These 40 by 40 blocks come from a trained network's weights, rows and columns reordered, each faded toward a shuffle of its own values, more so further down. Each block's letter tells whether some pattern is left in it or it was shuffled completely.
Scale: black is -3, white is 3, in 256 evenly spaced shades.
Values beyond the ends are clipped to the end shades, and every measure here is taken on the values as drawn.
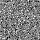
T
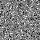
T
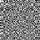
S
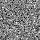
T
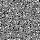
T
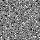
T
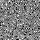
T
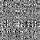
S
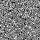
T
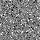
T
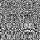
S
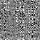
S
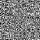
S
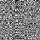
S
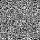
S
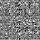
S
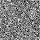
T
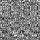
S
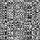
S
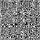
S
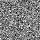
T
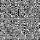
S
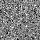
T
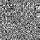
S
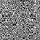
S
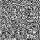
S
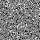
T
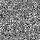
T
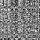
S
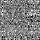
S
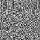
S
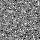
T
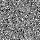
T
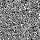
T
